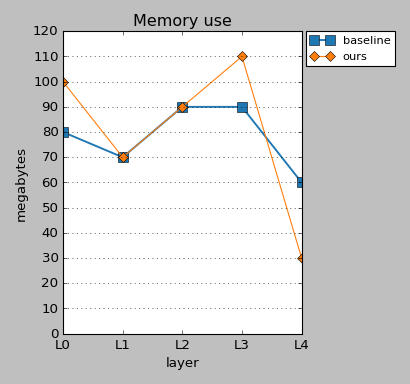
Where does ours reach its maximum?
L3
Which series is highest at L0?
ours
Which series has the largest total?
ours
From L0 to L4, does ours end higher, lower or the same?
lower
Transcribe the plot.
Title: Memory use
x-axis: layer, ticks L0 L1 L2 L3 L4
y-axis: megabytes, ticks 0 10 20 30 40 50 60 70 80 90 100 110 120
Legend: baseline, ours
Values:
baseline: 80 70 90 90 60
ours: 100 70 90 110 30
